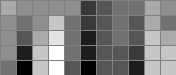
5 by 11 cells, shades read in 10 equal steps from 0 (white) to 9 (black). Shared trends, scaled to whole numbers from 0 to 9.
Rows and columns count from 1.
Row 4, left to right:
4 8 2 0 5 8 6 6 7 2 2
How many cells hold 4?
9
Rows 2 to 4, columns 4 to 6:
2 5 7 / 1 5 8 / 0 5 8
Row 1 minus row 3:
-1 -2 1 3 -1 -1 0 0 -1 1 1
